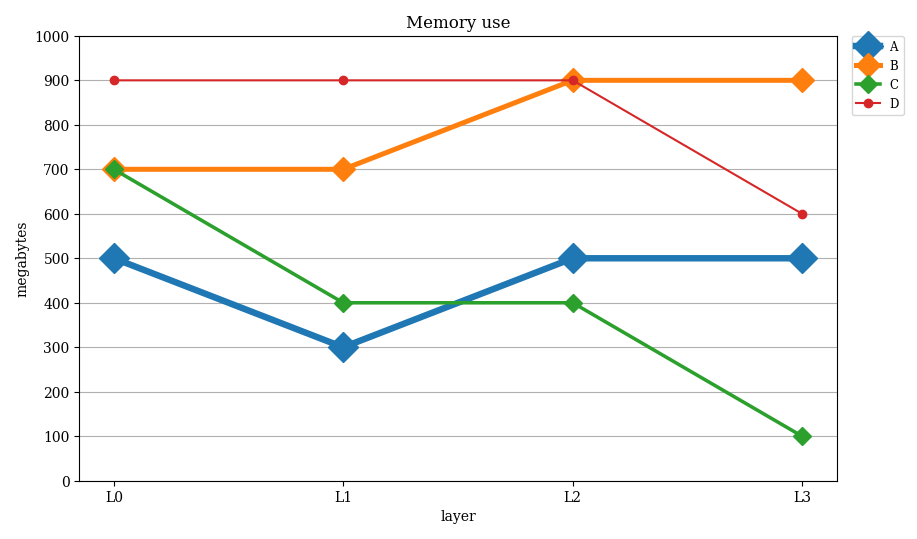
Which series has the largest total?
D
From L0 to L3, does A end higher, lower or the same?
the same
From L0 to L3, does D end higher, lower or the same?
lower
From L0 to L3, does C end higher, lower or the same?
lower
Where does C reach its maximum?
L0
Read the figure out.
Title: Memory use
x-axis: layer, ticks L0 L1 L2 L3
y-axis: megabytes, ticks 0 100 200 300 400 500 600 700 800 900 1000
Legend: A, B, C, D
Values:
A: 500 300 500 500
B: 700 700 900 900
C: 700 400 400 100
D: 900 900 900 600
